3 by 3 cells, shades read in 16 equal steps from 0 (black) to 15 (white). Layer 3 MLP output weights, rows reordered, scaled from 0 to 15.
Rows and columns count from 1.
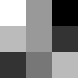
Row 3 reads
3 7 11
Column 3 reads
0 3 11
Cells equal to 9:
2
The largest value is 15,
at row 1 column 1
